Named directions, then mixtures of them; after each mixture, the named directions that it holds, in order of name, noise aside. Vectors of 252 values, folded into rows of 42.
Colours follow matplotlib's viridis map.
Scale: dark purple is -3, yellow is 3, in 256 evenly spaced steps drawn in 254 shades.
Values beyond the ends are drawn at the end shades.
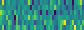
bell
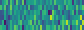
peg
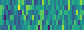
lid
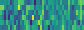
lid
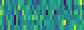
bell, lid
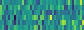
bell, lid, peg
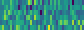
bell, lid, peg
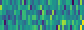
bell, lid, peg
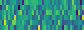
bell, lid, peg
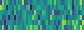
bell, lid, peg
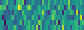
lid, peg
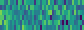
peg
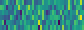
lid, peg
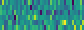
bell, peg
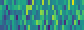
bell, lid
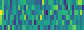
bell, lid, peg
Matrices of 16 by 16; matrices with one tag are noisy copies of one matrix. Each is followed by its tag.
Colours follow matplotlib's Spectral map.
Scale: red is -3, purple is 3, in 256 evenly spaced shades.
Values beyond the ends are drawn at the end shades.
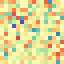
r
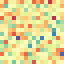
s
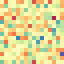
s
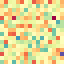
s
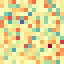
r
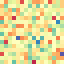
s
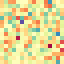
r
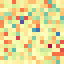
r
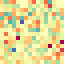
r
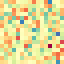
r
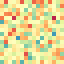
s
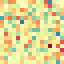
r
